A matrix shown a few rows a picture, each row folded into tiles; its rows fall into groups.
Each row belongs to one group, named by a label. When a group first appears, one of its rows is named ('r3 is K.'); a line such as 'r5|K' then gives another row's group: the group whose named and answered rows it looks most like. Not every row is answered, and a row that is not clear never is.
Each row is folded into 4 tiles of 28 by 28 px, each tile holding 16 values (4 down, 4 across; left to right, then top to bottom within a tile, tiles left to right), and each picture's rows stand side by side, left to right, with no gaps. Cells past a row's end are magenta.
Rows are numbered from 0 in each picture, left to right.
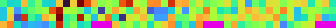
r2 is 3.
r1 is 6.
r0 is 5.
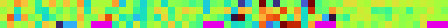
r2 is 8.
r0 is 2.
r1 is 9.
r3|6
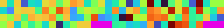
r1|8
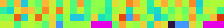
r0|3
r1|2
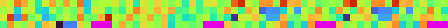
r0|2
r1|3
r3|6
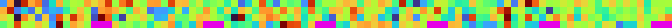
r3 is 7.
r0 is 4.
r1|6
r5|2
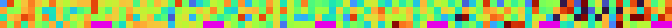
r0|6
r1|7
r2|3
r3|8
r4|8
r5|4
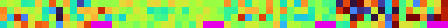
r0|7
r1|6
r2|3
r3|4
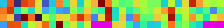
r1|5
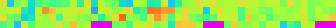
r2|2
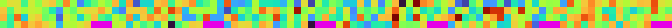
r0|7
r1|3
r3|5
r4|9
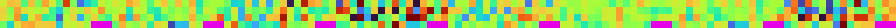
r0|7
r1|2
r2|5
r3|4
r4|4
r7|4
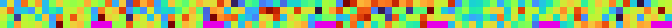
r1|4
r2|9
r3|6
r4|9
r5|7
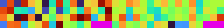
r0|4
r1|2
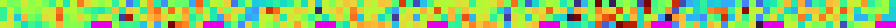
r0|5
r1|8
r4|7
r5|8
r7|3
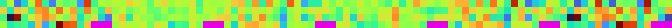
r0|8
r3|5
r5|8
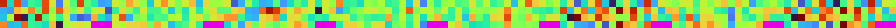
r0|3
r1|2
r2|9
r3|9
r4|5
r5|8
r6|7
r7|8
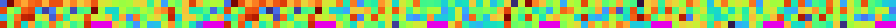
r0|6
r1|5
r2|6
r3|3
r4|5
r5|4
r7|3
